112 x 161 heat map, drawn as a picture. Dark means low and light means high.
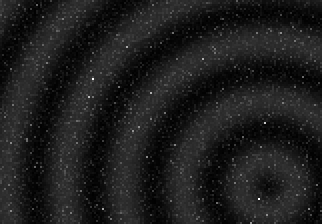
No row or column stands out. Concentric rings centre on the bottom right. The halves do not mirror each other. There is no overall slope. Most values sit low, with a long tail of high ones. On average the colour sits 10% of the way up the scale. There is no seam.
